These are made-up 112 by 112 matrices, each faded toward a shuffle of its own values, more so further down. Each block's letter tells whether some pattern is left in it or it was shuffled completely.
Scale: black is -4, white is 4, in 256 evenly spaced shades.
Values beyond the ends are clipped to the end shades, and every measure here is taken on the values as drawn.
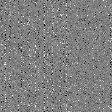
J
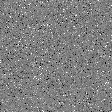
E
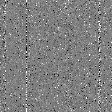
J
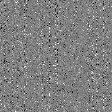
J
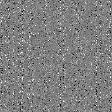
J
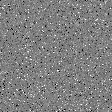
E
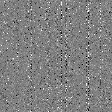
J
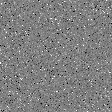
E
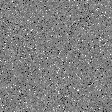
E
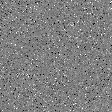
E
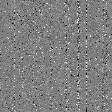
J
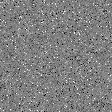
E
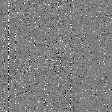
J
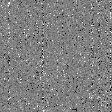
J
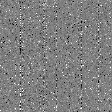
J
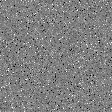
E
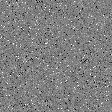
E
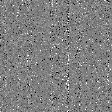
J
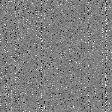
J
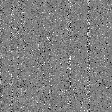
J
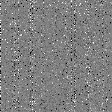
J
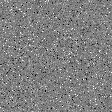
E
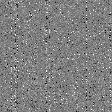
J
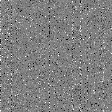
J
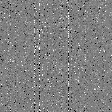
J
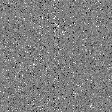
J
